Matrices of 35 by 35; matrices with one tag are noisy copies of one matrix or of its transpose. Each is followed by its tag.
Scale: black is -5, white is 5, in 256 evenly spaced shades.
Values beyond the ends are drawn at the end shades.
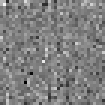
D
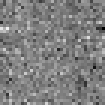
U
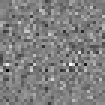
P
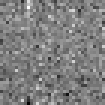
U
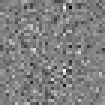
P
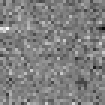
U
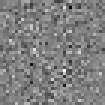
P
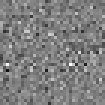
P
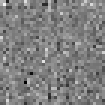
D
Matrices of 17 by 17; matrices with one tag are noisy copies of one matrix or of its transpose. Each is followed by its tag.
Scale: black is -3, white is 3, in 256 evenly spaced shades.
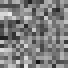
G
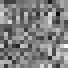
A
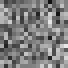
A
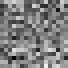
A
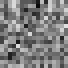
G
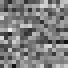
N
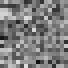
G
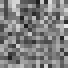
G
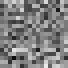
A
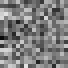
G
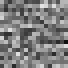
N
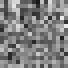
G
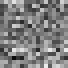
A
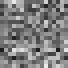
A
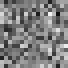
A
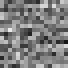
N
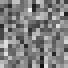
N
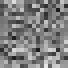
A
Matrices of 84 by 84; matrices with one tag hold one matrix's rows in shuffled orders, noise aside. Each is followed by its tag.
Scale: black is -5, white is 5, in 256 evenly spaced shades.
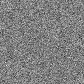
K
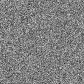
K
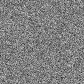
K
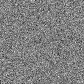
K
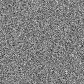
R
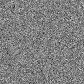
R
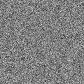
K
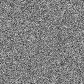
K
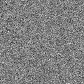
K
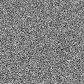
K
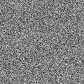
R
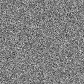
R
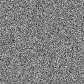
R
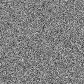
R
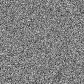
K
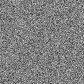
R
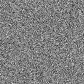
R
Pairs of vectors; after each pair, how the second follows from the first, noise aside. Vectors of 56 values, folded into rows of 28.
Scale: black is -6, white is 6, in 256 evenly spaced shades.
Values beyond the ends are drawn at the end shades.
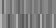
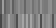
negated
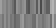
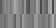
sign-scrambled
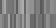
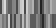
scaled up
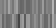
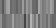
shuffled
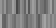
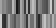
scaled up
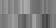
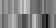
scaled up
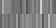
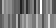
scaled up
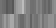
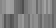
negated
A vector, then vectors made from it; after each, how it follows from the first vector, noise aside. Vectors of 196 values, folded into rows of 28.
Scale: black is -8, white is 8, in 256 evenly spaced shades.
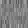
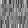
scaled up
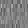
wrapped around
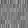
sign-scrambled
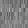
wrapped around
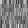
scaled up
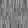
negated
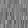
wrapped around
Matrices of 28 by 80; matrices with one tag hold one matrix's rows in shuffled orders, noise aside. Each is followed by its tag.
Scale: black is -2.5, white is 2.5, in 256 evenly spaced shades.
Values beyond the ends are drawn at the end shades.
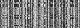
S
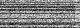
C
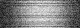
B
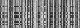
S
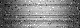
B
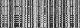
S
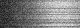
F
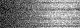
F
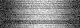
B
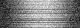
B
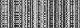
S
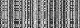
S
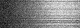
F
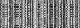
S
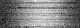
B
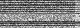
C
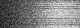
F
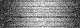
B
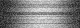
B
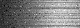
F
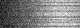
F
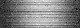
B
